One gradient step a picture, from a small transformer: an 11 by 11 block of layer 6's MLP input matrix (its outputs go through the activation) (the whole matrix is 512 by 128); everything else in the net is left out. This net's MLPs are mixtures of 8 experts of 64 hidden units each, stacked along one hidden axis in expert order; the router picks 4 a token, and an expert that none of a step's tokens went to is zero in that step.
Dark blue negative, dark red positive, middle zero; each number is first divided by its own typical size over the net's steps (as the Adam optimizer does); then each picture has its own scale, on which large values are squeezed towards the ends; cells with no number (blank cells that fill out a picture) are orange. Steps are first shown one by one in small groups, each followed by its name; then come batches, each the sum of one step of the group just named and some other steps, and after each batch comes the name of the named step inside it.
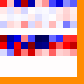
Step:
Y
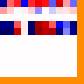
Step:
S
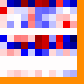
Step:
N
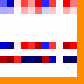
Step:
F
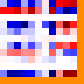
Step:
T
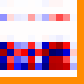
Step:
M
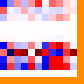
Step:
M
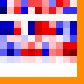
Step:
S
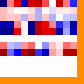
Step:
S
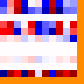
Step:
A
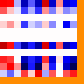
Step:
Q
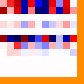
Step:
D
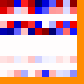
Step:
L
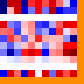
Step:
A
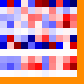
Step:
L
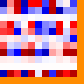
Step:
A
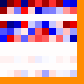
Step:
L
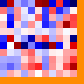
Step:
A
